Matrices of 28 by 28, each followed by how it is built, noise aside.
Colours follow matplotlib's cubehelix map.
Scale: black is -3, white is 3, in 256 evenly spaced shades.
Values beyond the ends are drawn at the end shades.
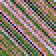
Toeplitz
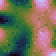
smooth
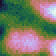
smooth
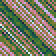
Toeplitz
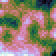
smooth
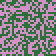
noise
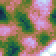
smooth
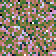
noise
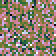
noise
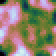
smooth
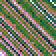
Toeplitz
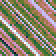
Toeplitz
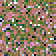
noise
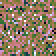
noise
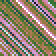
Toeplitz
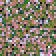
noise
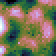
smooth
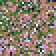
noise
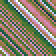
Toeplitz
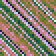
Toeplitz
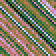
Toeplitz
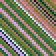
Toeplitz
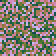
noise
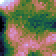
smooth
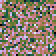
noise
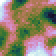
smooth
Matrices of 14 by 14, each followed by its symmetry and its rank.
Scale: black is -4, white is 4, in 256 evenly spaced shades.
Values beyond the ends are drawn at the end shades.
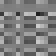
neither, rank one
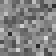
neither, full rank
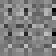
neither, rank two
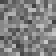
neither, full rank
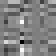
neither, rank two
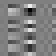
neither, rank one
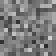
neither, full rank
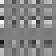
neither, rank one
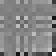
symmetric, rank two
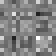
symmetric, rank two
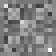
symmetric, rank three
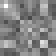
symmetric, rank three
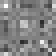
symmetric, rank three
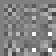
symmetric, rank two
